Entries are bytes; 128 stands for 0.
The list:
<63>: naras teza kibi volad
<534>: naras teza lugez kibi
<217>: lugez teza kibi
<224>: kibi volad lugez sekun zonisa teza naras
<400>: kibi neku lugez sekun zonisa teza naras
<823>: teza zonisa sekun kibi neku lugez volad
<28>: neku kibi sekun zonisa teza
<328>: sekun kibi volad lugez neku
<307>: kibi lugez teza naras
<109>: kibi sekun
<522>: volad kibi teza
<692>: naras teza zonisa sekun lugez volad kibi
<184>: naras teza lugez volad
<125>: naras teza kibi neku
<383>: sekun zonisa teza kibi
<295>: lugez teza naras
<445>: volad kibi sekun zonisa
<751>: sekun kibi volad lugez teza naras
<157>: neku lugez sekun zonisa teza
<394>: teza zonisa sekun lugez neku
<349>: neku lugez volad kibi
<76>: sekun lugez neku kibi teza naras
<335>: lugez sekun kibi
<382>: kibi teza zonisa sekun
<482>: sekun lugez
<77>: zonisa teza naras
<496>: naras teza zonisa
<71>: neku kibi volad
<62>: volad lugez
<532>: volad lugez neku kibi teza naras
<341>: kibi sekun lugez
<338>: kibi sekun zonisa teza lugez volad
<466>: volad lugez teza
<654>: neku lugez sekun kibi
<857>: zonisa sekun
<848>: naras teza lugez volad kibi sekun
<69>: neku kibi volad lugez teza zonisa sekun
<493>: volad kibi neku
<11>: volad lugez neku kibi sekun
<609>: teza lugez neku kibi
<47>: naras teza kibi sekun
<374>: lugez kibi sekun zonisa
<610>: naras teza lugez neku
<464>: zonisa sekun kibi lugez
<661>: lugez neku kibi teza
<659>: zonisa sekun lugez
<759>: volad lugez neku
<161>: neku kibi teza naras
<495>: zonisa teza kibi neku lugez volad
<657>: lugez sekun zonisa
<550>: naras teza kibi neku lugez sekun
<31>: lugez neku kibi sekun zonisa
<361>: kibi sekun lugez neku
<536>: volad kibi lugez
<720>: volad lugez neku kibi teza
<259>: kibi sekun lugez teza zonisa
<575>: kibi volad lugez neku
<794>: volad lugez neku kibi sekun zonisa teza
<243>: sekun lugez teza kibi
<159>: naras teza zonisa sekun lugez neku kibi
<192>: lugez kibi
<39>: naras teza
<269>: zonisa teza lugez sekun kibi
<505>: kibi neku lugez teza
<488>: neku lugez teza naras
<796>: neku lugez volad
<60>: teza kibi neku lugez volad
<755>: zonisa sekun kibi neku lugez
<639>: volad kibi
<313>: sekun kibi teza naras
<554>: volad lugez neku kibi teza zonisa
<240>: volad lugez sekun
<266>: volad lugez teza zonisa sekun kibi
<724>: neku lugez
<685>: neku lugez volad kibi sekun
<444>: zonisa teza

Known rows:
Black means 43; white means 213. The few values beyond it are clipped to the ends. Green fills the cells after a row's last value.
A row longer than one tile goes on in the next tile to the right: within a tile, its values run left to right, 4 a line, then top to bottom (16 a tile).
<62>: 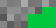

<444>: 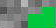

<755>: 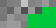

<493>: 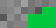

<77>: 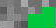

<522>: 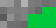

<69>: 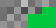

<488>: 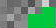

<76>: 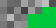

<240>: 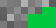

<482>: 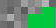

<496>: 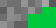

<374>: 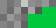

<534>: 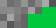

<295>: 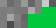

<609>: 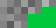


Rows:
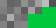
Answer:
<550>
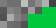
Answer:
<692>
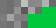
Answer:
<657>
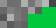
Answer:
<848>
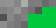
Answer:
<639>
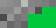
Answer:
<536>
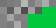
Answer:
<31>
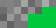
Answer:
<759>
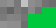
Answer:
<382>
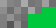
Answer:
<217>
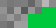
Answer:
<724>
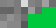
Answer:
<269>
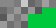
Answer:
<554>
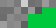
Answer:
<495>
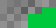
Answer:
<161>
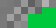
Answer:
<796>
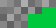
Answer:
<720>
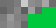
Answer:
<659>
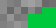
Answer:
<109>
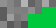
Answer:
<466>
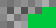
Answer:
<654>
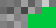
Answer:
<157>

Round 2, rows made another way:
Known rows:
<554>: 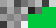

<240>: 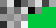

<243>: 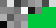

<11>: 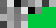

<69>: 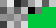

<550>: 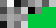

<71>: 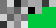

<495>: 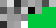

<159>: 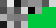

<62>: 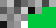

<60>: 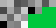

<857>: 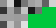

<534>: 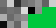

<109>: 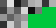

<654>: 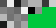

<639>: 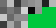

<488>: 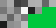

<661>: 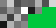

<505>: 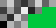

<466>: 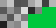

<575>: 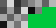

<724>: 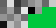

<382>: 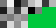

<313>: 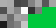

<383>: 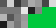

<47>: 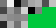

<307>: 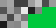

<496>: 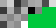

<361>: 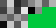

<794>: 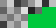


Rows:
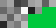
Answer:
<161>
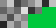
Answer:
<522>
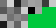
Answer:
<692>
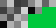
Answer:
<341>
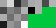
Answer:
<184>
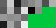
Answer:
<759>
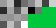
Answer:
<445>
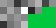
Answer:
<532>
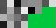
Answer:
<125>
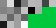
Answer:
<796>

